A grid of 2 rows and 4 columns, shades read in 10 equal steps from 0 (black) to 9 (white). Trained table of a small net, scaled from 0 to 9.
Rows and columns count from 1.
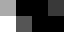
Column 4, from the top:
2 0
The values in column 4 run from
0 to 2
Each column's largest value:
9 3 0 2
